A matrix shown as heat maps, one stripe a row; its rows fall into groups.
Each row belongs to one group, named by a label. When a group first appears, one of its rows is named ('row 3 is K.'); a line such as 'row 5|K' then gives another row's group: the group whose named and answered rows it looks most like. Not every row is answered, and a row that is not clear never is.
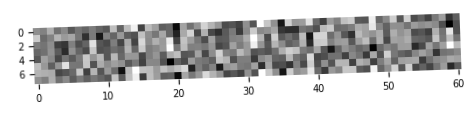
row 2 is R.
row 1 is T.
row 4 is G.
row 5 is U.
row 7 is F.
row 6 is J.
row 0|F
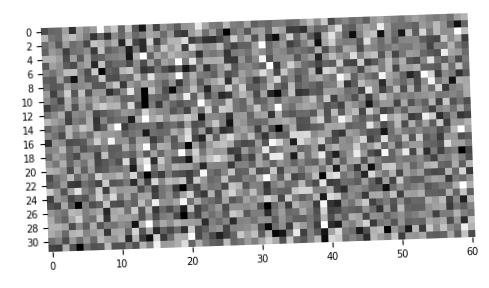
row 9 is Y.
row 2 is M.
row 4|J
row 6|Y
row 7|R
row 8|T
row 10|M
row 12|F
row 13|J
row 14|T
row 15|M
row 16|G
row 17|F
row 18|R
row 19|F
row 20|J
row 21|Y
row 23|U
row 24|G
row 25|R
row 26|U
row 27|U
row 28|J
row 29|U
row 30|M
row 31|R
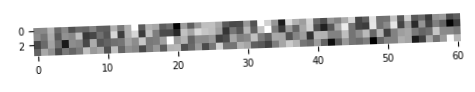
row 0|F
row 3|G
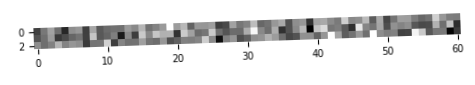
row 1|R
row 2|T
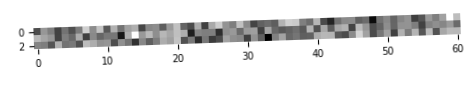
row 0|G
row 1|J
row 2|M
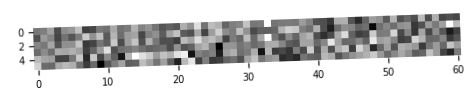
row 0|F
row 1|G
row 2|F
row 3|T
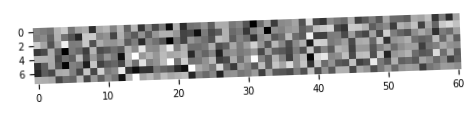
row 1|M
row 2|U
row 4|J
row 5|R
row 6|Y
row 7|J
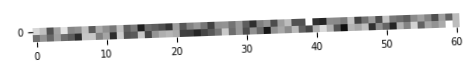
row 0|U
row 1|M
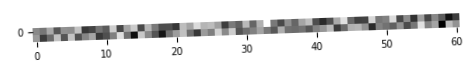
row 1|Y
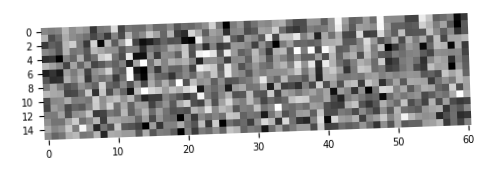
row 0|T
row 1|T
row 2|Y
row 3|M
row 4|Y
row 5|J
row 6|Y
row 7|Y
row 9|J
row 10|Y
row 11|G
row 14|T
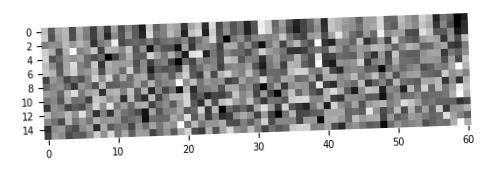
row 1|T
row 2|T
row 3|U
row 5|U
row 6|U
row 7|G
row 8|R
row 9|U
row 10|M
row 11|G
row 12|T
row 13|M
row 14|R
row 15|G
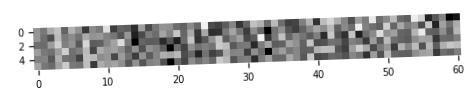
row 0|T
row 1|M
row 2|Y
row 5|U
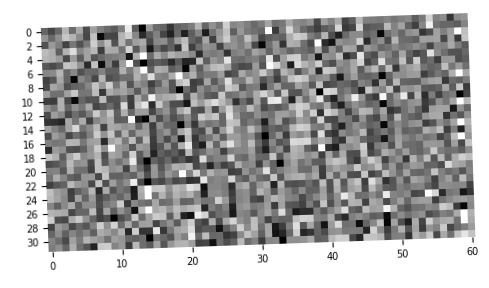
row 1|Y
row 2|G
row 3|U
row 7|R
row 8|G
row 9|U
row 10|R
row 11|F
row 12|G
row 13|Y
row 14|U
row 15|G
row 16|U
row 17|G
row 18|U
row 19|Y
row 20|M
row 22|Y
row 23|J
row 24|J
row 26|J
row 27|T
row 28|G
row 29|M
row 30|M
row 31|M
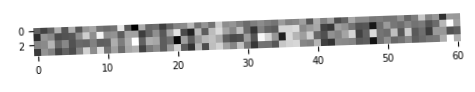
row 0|Y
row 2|F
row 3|G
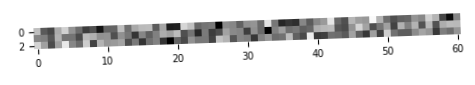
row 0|T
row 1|M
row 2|U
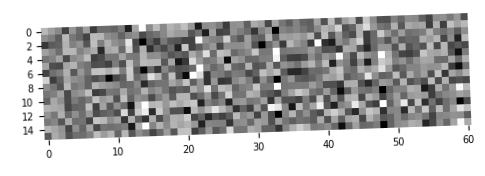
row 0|J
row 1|M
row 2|Y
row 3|U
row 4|F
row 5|T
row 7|T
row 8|M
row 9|F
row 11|J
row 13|M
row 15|G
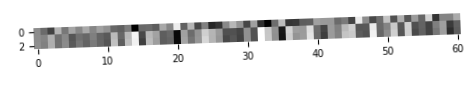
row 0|M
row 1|F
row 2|F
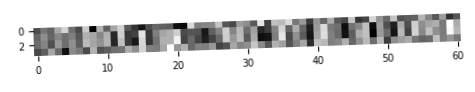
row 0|Y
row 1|M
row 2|M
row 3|R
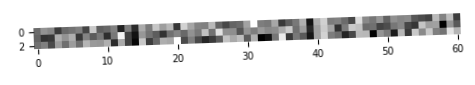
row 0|R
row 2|M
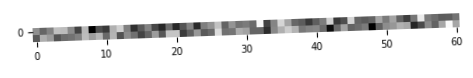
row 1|G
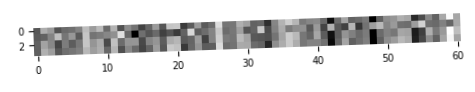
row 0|G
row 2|G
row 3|G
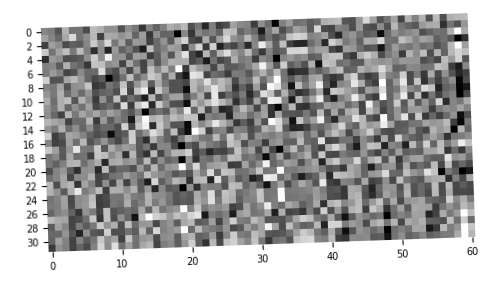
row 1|U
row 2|G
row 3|T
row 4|G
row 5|M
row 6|R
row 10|T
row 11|F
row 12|M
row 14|F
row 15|T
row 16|Y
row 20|R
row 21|F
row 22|T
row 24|F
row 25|F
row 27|J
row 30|G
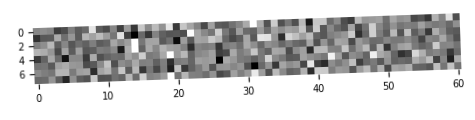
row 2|F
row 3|J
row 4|R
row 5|T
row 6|U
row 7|R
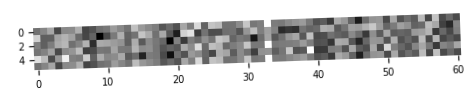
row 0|F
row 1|T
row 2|U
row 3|F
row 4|U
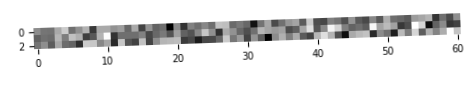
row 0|U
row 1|T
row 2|M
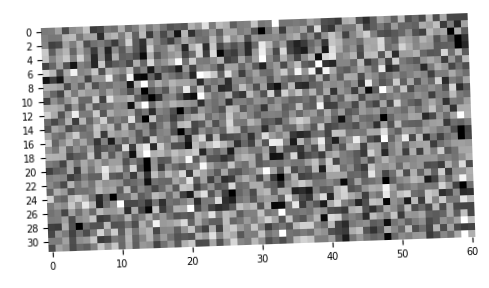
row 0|F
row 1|U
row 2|Y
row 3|T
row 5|R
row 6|U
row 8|J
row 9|M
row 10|Y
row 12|U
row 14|G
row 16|T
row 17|F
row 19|M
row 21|R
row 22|M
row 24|T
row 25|T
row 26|M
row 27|F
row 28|R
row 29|G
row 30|F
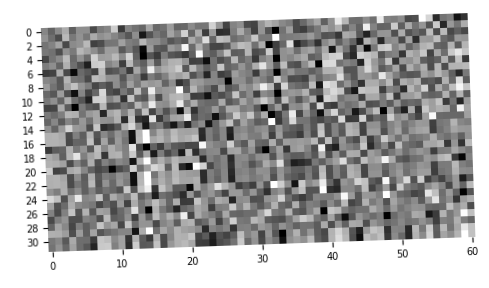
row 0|T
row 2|F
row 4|Y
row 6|R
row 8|T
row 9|R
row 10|M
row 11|R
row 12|U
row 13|M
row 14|Y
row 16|J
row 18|U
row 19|J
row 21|J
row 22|J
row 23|F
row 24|U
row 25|T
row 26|Y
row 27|R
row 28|G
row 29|J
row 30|M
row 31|M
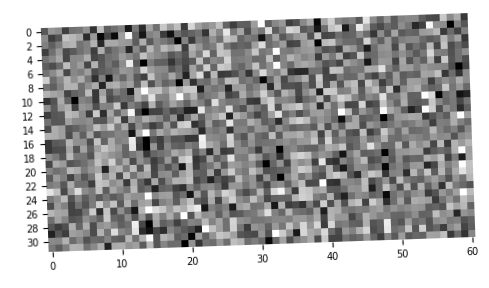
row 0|R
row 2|U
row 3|R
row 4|F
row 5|Y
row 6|F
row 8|U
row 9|J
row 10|R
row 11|T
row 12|Y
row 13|T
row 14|G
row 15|J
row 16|Y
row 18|M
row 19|G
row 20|U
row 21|G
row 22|M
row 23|U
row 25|G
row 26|J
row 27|R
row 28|Y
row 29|Y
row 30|F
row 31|U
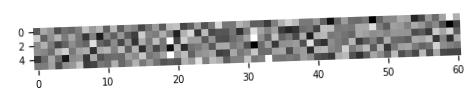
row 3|U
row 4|R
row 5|F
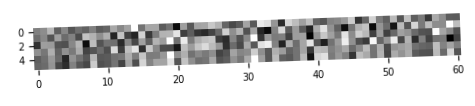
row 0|F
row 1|M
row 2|R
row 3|F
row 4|R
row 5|R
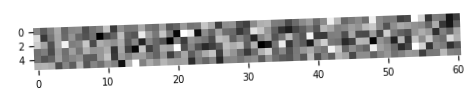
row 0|T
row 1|T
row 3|M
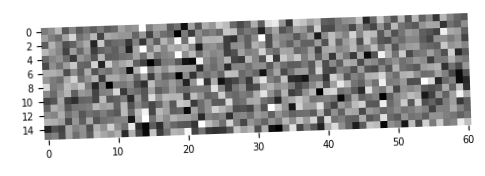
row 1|U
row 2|R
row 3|J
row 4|R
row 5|Y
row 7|U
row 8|T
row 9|T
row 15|M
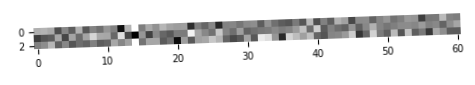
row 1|Y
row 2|F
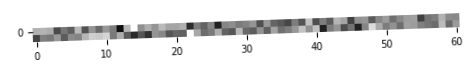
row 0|J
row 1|Y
